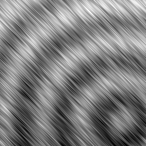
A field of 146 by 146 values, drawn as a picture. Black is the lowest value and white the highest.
There is an overall slope up to the top. No row or column stands out. The top right is the ninth with the highest average. Rings spread out from the bottom right. There are no lone odd cells.
